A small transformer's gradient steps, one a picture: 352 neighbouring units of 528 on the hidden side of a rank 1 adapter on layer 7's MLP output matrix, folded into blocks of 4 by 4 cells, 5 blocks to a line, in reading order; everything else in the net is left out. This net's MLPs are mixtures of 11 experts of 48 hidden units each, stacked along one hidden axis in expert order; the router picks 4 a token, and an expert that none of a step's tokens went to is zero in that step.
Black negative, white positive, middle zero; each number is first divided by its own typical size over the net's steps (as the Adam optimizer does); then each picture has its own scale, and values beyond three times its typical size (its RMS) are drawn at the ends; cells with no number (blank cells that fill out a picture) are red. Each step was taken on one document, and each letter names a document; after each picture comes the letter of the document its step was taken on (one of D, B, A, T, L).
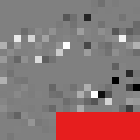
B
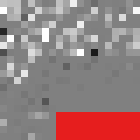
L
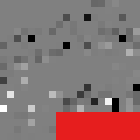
B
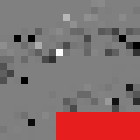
B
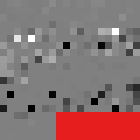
B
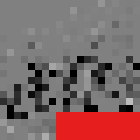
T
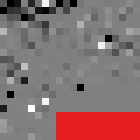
L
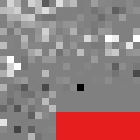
L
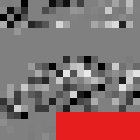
T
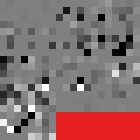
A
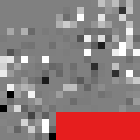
A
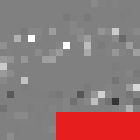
B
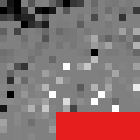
L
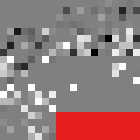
A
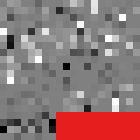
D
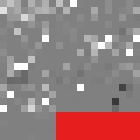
L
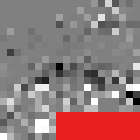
T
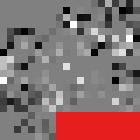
A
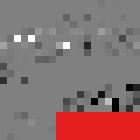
B
